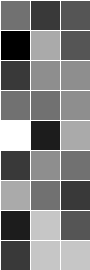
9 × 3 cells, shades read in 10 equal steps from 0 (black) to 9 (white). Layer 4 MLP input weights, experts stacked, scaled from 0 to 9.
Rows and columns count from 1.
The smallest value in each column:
0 1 2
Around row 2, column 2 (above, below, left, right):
2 5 0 3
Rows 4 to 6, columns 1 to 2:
4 4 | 9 1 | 2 5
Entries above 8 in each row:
0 0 0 0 1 0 0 0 0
